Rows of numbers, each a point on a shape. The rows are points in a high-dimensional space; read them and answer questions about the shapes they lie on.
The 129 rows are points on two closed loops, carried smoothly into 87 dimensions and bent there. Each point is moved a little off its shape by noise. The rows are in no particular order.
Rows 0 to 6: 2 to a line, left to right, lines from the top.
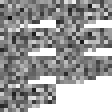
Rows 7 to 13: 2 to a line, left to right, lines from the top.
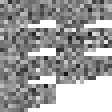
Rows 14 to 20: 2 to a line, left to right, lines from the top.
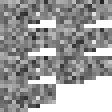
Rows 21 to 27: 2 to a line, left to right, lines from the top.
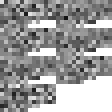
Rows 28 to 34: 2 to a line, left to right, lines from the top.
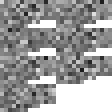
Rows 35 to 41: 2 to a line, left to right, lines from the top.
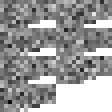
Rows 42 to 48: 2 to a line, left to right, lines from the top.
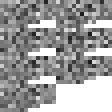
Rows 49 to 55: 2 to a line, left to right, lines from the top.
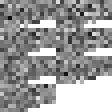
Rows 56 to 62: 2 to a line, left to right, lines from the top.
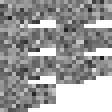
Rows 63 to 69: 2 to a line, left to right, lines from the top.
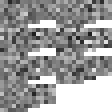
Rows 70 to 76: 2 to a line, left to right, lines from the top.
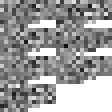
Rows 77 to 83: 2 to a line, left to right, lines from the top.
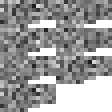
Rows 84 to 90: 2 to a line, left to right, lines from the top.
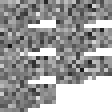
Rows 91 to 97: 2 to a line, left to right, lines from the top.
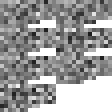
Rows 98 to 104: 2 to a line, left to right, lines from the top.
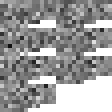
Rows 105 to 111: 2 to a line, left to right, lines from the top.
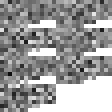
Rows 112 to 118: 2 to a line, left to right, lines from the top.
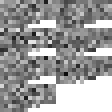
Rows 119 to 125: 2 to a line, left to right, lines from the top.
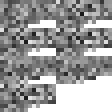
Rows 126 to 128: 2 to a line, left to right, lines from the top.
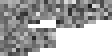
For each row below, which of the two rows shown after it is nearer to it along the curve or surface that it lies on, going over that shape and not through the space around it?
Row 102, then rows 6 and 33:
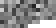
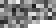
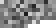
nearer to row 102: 6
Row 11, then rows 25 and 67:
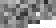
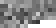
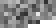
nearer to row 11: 67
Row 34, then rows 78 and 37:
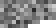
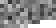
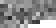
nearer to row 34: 78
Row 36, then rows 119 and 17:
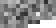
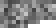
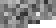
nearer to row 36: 17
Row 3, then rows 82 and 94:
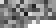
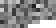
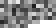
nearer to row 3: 94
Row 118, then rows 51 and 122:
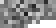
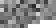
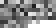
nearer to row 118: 122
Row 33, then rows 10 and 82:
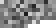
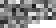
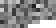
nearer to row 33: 10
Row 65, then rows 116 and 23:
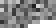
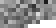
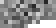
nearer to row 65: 116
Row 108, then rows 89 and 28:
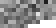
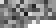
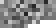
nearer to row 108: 28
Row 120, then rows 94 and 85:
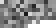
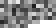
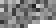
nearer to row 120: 94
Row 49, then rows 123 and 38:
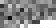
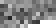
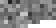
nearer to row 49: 123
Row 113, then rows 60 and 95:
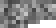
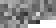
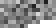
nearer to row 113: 95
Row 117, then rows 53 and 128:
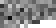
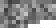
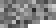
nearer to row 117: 53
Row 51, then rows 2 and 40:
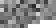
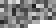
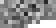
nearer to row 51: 2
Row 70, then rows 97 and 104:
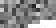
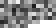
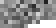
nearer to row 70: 97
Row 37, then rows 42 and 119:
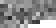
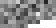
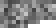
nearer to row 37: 42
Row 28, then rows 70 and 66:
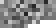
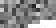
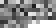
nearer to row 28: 66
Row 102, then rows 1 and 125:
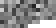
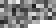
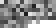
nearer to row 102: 1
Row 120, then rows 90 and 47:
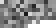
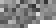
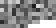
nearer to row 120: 90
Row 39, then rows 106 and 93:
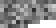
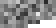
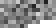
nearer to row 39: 93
